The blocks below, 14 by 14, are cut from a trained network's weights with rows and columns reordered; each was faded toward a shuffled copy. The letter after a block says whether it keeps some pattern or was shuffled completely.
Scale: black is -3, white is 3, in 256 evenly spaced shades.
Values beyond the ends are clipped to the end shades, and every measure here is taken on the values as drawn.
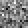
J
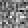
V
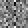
V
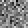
J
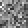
J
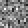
J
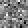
J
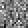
V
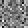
V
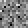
J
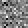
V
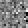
V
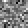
J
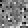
J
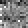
V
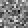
J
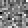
J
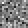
J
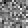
J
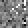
V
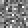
J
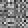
V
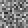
J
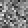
J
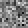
V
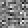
V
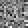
V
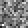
J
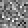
J
